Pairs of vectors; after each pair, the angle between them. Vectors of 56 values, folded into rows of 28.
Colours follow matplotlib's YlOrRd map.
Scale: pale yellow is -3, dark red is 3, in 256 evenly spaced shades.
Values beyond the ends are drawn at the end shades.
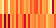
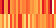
nearly opposite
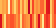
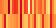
nearly opposite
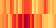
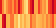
partly opposed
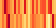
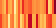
partly opposed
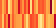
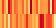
nearly opposite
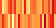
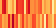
nearly opposite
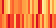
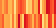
orthogonal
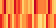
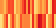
nearly opposite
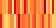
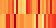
partly opposed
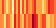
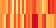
nearly parallel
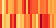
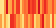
partly aligned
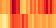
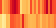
nearly parallel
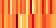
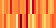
nearly opposite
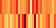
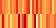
nearly parallel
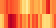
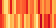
partly opposed
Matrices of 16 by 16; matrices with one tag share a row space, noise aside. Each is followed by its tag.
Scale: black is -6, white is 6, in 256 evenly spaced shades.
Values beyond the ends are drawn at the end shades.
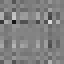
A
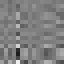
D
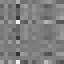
D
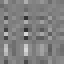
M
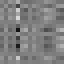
D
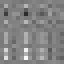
M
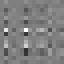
M
